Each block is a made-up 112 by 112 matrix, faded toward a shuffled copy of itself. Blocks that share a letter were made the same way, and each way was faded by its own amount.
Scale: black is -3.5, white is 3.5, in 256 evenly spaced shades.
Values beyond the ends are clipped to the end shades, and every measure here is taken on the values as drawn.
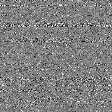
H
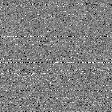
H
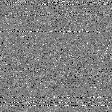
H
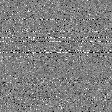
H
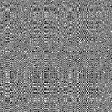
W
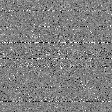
H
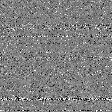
H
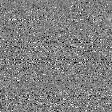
H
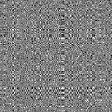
W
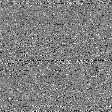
H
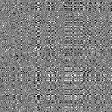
W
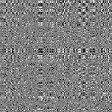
W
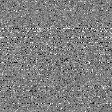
H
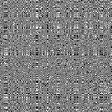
W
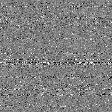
H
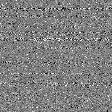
H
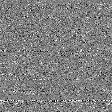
H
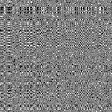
W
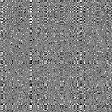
W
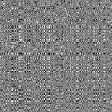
W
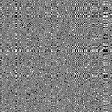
W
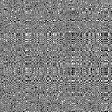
W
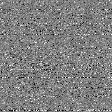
H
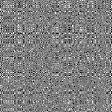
W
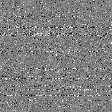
H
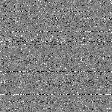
H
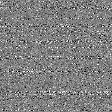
H
